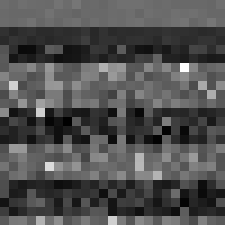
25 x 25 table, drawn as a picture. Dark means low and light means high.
A horizontal seam about 20% of the way down splits the table, and the top part is calmer. On average the colour sits 30% of the way up the scale. Stripes running across repeat 3 times from top to bottom. There is no overall slope.
